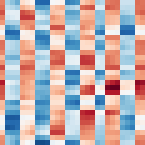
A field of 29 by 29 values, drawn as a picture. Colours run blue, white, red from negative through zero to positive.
Stripes running up and down repeat 5 times from left to right. On average the colour sits 50% of the way up the scale. The bottom left is the ninth with the lowest average.
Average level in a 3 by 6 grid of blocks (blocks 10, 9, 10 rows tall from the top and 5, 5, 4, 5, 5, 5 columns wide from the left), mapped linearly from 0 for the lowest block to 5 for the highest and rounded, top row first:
2 1 3 3 3 2
3 2 4 4 5 4
0 0 4 3 3 1
